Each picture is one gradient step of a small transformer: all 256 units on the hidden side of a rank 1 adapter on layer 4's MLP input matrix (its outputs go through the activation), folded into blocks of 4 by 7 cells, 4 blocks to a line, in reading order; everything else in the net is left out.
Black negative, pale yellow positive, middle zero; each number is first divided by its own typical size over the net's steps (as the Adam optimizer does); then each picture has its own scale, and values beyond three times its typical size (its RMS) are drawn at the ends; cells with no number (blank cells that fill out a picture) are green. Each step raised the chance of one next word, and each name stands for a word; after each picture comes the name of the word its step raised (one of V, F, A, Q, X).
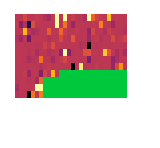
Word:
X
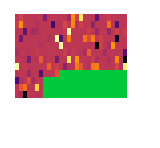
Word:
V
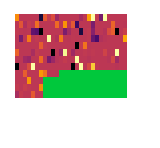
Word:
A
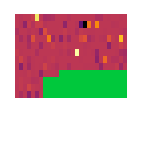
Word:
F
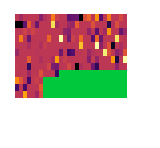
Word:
V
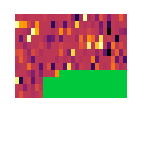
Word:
A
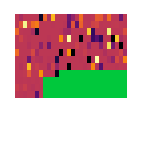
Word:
A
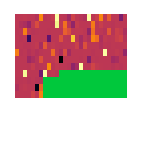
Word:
X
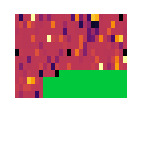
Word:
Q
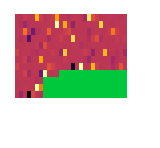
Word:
X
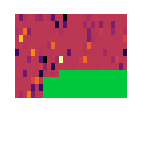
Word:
Q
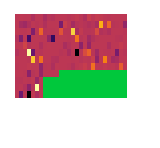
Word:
X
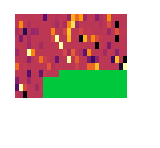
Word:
V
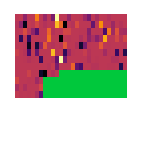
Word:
F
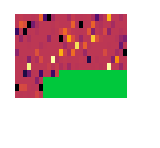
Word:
V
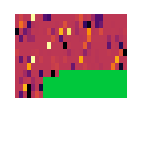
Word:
V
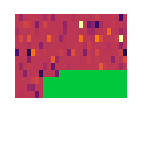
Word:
Q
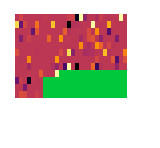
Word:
Q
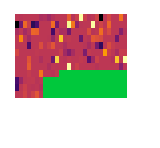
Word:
F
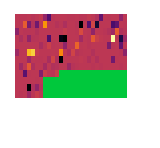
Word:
V
